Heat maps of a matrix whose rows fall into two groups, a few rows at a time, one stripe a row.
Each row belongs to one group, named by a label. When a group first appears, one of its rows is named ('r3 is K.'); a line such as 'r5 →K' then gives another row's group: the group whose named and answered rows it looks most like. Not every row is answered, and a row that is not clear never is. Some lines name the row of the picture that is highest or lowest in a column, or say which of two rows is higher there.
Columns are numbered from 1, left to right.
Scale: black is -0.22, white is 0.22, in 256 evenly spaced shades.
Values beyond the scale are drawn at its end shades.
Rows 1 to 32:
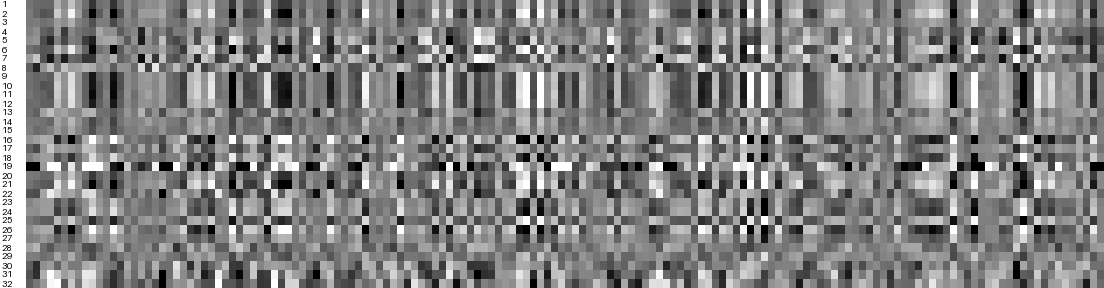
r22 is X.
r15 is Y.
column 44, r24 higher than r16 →No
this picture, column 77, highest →19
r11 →Y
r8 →X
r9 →Y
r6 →Y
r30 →X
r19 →X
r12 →Y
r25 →Y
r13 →X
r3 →Y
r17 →X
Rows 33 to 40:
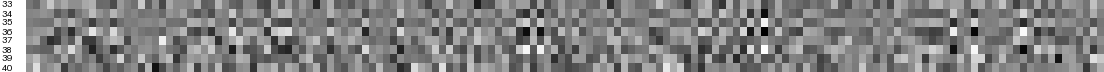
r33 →X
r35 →Y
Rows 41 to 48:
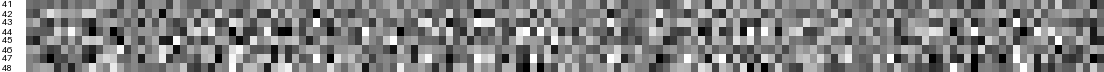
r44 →Y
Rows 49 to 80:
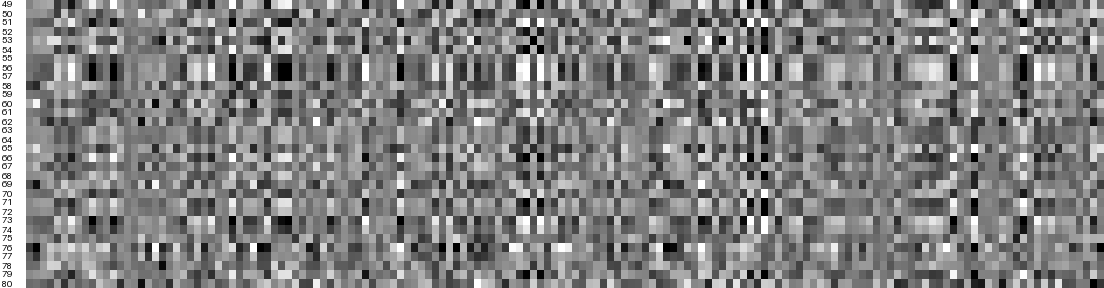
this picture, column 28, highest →53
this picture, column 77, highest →76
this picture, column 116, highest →76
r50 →X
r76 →X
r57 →Y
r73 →Y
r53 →X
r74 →Y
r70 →Y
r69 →X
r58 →X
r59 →Y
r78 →X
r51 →Y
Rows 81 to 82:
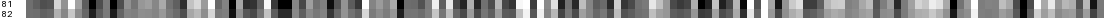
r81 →Y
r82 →Y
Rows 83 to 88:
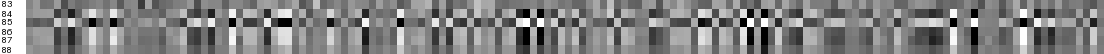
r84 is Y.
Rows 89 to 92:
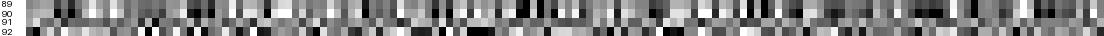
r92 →X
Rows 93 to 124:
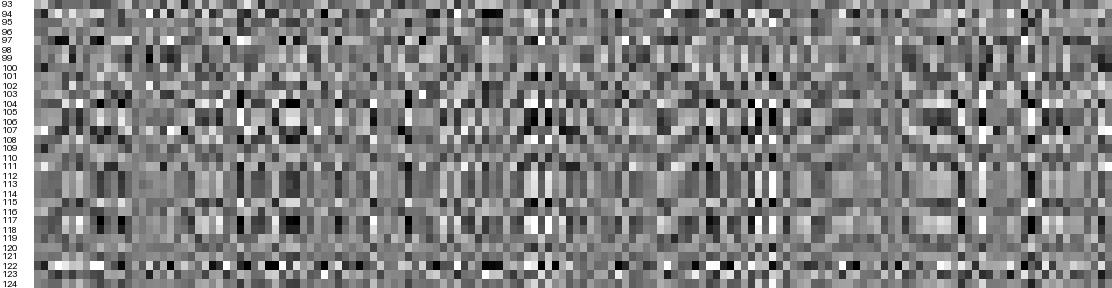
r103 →X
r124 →Y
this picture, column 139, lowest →97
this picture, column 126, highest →107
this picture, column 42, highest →123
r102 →X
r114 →Y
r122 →X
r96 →X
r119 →X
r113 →Y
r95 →Y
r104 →Y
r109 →X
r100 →X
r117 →Y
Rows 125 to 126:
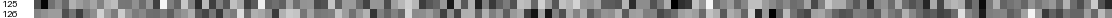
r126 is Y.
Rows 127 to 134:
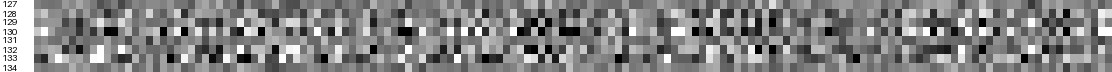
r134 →X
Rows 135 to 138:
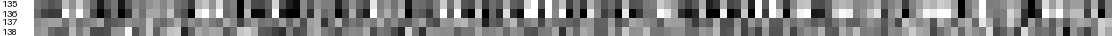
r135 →Y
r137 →X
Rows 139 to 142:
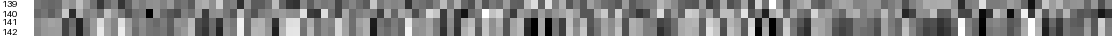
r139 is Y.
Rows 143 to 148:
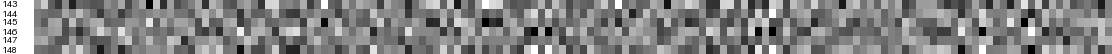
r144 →Y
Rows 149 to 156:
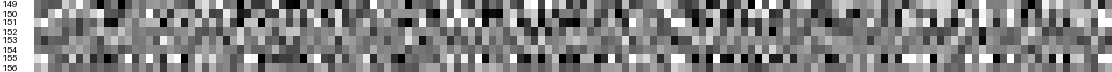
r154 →Y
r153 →X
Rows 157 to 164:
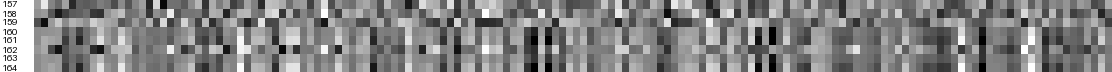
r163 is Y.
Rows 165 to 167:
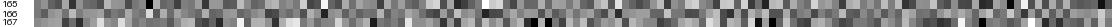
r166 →X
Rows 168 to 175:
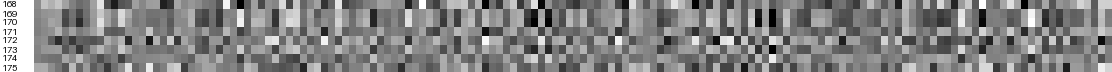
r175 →X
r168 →X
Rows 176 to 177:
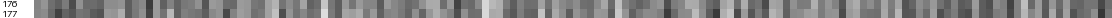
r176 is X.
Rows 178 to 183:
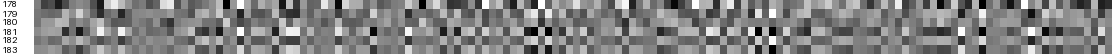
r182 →Y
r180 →X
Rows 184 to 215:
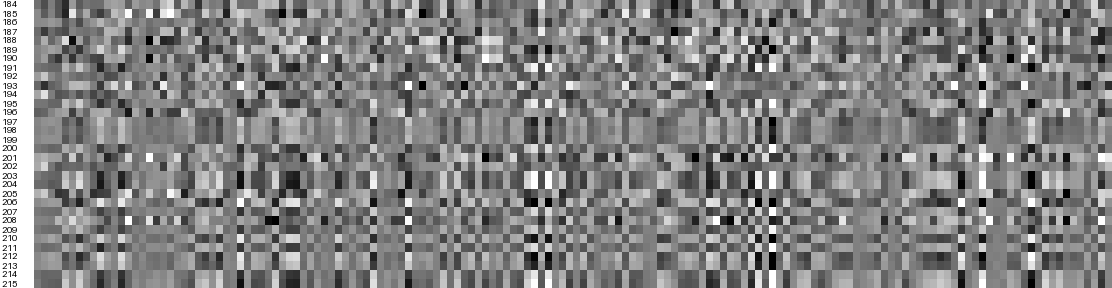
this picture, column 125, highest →201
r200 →Y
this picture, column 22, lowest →205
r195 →Y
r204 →Y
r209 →Y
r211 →Y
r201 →X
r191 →Y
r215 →Y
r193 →X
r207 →Y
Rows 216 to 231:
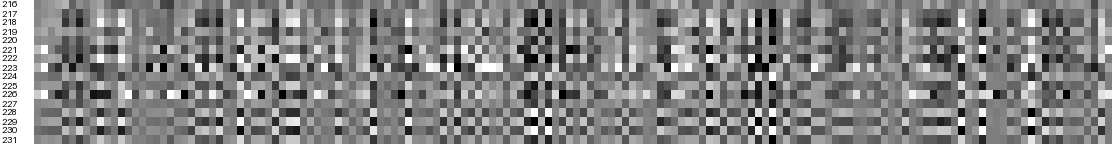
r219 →X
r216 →X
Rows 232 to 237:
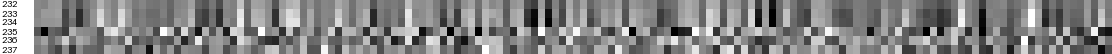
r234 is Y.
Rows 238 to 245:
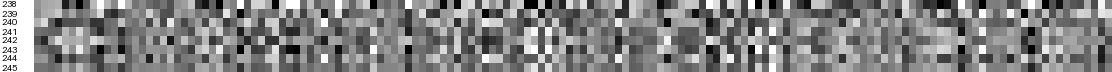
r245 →Y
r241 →Y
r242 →X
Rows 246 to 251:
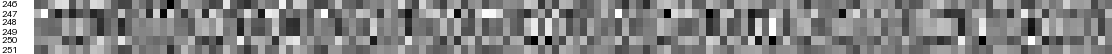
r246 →X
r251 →X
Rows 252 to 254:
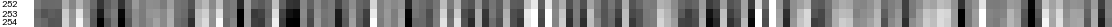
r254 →Y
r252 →Y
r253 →Y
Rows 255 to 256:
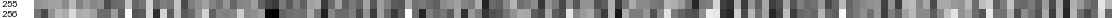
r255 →X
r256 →X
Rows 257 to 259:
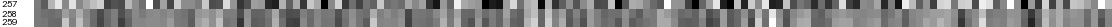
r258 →Y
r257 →X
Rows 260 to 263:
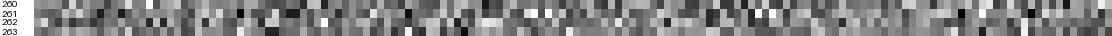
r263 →X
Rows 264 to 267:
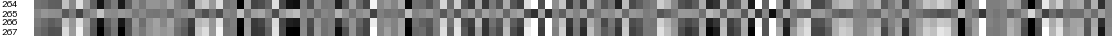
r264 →Y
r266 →Y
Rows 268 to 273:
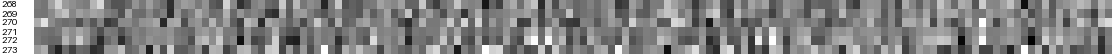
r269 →X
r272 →Y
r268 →X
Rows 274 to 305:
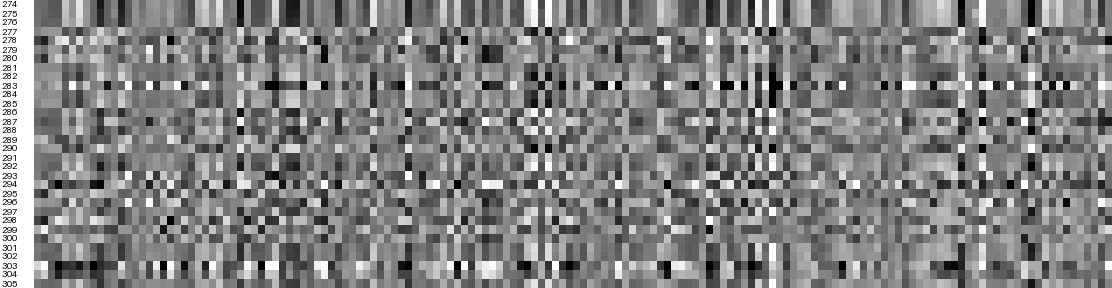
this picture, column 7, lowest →303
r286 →Y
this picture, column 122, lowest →283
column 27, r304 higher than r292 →No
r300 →X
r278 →X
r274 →Y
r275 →Y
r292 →Y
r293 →X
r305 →Y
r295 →X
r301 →Y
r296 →X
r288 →Y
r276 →Y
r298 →X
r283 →X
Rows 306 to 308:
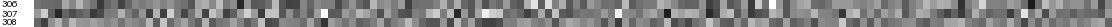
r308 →X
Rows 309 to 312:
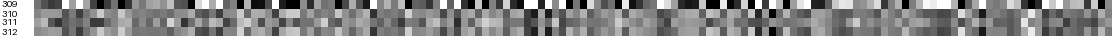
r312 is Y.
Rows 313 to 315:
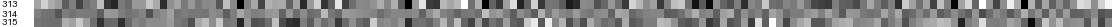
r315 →Y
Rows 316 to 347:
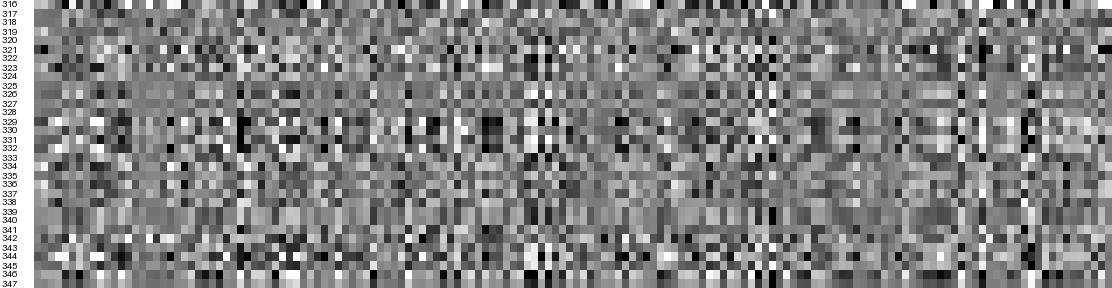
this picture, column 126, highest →316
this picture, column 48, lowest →321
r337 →X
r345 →Y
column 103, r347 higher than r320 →Yes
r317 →Y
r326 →Y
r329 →X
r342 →X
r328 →Y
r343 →Y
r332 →X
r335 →Y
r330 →X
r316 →X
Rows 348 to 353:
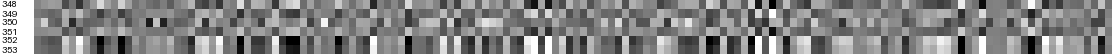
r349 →Y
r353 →Y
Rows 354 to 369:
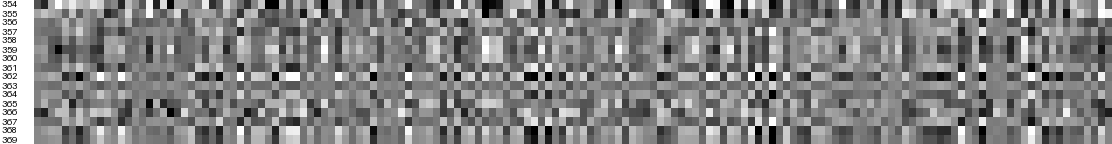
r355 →X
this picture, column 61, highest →354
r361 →Y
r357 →Y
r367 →Y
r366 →X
